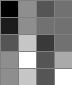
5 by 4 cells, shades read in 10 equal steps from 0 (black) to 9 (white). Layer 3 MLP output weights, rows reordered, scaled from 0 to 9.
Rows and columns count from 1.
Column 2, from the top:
5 5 7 9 7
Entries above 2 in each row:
3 3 3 4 4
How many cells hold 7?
2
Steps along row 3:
up down up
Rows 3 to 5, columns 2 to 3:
7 2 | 9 3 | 7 3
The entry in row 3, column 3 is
2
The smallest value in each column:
0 5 2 4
